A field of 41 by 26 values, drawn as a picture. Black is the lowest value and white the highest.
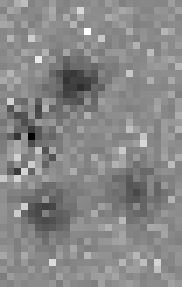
A few values lie far out on both sides of the bulk. In the middle left lies a patch that is rougher than the rest. Neither half mirrors the other. There are four dips.
